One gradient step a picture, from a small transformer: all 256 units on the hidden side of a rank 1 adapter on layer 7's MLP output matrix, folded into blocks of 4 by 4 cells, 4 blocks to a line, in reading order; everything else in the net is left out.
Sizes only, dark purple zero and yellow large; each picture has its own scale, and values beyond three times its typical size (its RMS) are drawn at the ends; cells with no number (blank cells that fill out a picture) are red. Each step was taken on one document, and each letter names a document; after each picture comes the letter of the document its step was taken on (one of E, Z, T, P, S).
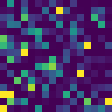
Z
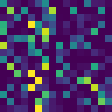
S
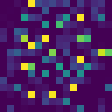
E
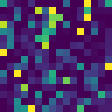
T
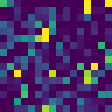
T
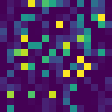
E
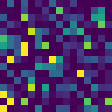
Z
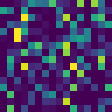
E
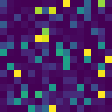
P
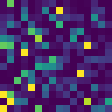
Z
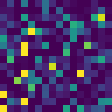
Z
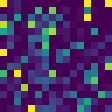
T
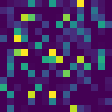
E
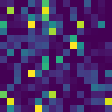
S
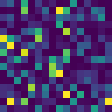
Z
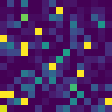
Z
